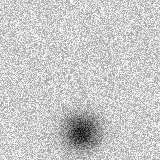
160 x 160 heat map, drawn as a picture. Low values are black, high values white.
On average the colour sits 80% of the way up the scale. No row or column stands out. One dip sinks in the bottom middle. The ninth with the lowest average is the bottom middle. The values are skewed, with a long tail toward low values. There are no regular stripes.
